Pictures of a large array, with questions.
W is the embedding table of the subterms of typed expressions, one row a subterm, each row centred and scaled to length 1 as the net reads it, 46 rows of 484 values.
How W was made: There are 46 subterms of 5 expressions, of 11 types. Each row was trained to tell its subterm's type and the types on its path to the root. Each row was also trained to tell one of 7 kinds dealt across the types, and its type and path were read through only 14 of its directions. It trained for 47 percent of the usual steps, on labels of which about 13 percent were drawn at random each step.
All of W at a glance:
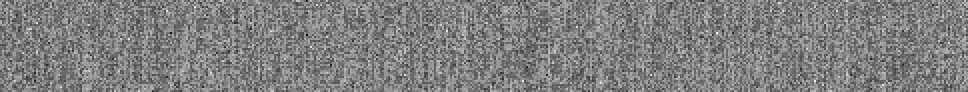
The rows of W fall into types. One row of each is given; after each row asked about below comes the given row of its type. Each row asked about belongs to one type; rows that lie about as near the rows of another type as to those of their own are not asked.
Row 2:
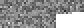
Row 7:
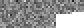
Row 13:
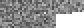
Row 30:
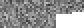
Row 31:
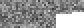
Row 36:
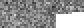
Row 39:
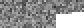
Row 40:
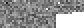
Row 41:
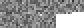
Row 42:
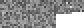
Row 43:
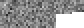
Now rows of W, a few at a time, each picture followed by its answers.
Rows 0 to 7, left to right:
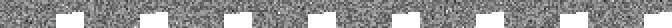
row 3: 41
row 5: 7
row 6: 41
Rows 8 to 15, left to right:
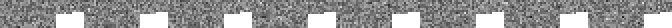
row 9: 7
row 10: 7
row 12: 40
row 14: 13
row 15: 13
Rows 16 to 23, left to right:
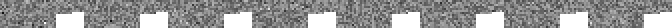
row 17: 2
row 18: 30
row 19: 40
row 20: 43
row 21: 31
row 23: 13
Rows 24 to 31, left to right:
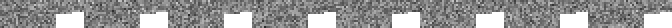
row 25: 31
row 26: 41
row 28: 2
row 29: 7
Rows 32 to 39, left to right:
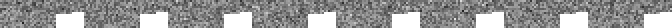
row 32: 39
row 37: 31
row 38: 31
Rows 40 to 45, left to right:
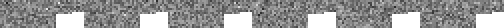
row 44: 2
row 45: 2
